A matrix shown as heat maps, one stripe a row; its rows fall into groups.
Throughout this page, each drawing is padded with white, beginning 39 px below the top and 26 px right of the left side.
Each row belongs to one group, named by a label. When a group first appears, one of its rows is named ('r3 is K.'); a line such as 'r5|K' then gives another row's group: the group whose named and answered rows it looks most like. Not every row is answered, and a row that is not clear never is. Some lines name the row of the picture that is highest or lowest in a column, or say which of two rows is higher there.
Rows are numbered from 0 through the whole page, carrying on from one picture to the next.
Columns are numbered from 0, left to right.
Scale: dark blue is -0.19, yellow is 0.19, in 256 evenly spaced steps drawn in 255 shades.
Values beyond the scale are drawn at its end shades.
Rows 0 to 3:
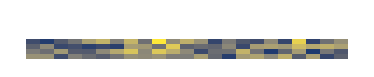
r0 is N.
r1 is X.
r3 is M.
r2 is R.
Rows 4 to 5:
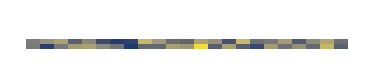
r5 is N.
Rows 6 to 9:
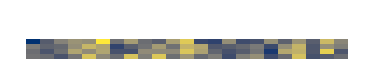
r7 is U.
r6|N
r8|U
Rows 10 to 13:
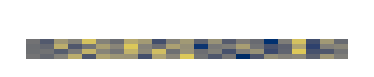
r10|U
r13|N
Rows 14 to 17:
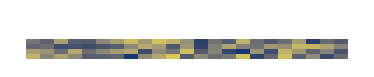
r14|R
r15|X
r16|U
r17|M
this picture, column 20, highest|15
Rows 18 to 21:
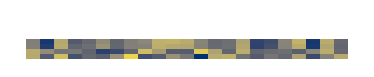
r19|R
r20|M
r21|R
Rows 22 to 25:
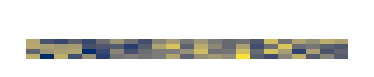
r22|X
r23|M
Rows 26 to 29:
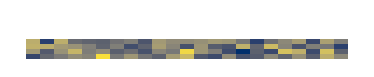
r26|R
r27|M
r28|U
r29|N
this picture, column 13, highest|26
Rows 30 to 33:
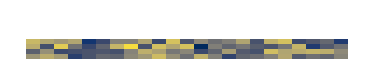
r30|M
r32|X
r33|M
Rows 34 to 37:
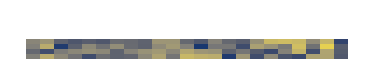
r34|X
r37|M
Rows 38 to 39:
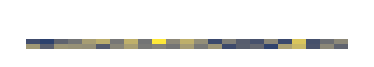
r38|N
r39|U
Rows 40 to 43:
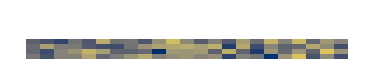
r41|M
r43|U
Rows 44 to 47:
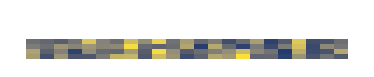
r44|U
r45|U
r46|R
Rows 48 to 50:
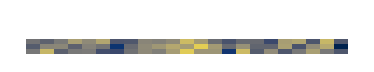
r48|U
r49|M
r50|M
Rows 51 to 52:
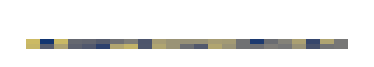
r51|R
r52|R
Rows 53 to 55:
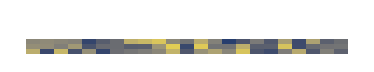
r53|M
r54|M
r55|R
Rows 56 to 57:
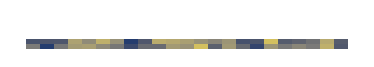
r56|N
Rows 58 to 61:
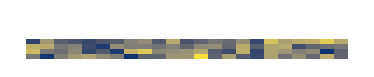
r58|X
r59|M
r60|M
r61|N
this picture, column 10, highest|58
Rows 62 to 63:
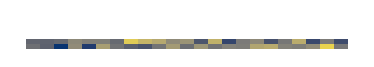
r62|U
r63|X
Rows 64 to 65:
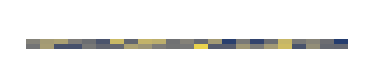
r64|M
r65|M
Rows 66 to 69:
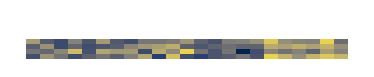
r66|X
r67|X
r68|N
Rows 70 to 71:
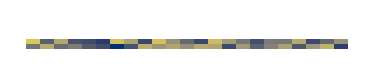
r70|R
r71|M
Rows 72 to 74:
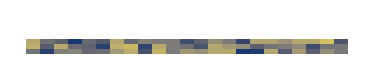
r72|X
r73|R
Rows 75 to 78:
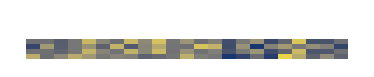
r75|U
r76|M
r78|U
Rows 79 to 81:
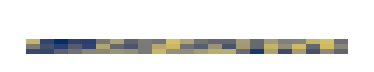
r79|X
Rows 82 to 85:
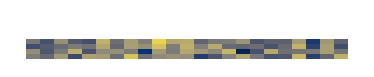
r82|R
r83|U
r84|N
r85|R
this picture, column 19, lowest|84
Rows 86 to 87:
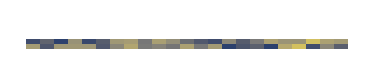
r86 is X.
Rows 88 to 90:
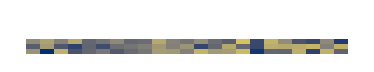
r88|M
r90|R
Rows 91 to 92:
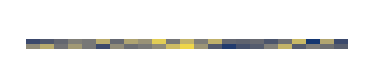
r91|U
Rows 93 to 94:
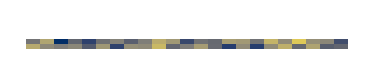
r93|X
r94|M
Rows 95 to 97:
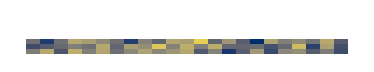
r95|N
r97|U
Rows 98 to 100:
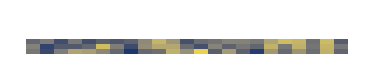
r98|X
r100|N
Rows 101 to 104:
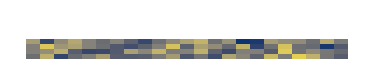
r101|N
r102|M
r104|X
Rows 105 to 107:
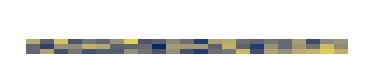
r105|R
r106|N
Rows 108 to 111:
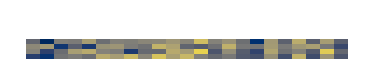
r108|N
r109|X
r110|N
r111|N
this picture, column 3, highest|110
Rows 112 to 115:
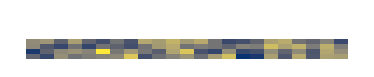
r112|M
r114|N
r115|N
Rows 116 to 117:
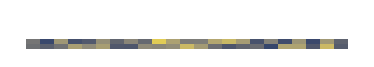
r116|R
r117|U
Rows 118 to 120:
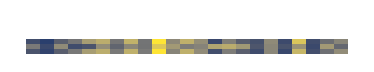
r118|N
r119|R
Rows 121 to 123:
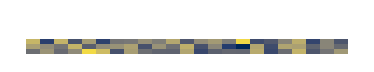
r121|R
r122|U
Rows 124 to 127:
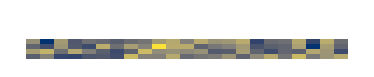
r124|R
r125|R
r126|M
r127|X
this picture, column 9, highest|125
